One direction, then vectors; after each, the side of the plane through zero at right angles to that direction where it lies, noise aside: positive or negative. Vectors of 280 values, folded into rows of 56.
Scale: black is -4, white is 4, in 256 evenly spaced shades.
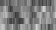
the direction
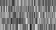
positive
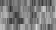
positive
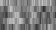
negative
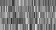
positive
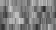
negative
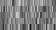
negative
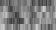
positive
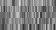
negative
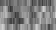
positive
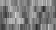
negative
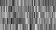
positive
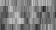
negative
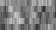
negative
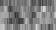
positive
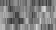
positive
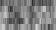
positive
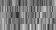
positive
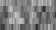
negative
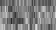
positive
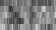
positive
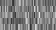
positive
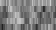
negative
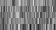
negative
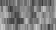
positive
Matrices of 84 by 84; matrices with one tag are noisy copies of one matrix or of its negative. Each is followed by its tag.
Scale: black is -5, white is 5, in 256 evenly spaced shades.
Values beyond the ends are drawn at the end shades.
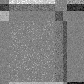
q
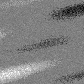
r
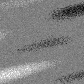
r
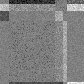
q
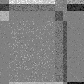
q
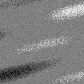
r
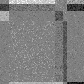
q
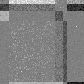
q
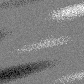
r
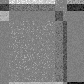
q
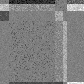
q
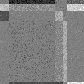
q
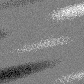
r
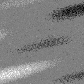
r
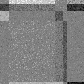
q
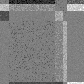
q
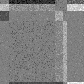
q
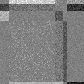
q
